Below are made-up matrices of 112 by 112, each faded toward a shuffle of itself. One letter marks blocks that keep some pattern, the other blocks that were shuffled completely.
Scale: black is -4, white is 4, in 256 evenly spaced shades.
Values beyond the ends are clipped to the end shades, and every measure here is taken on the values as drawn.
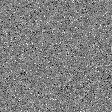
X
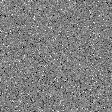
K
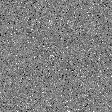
X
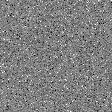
X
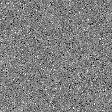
K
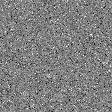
X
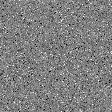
X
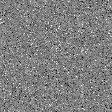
K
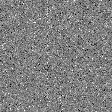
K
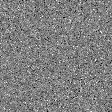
X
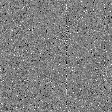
K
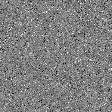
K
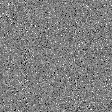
K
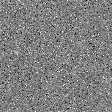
X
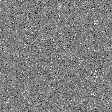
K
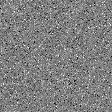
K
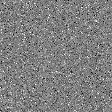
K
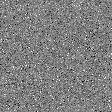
X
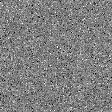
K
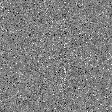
K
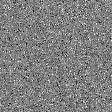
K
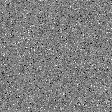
X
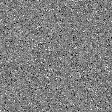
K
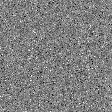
X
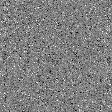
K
